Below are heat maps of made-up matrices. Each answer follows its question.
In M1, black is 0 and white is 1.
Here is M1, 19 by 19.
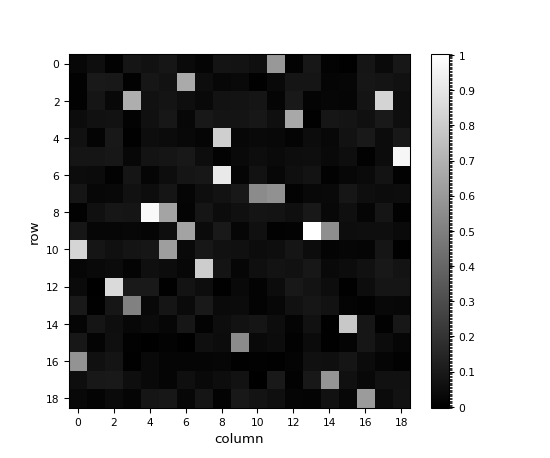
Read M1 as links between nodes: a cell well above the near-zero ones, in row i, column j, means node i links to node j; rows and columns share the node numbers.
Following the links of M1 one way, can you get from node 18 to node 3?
no
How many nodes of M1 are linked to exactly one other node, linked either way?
2
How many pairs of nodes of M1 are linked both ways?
2
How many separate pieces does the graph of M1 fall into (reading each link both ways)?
1
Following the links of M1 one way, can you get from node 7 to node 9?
no
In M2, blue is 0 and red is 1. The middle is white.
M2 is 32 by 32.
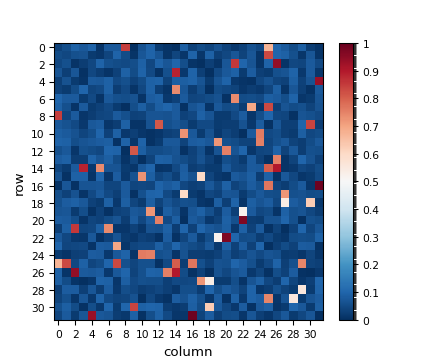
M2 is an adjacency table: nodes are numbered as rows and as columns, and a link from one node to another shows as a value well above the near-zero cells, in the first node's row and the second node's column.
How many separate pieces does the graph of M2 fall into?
2
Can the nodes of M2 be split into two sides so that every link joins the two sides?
no
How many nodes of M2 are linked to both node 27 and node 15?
1
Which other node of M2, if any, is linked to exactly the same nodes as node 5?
node 3
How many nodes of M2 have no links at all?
0
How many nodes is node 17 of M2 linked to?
2
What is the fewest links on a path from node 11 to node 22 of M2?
2
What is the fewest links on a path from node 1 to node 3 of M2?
3
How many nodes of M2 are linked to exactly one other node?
9
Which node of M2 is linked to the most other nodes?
node 25
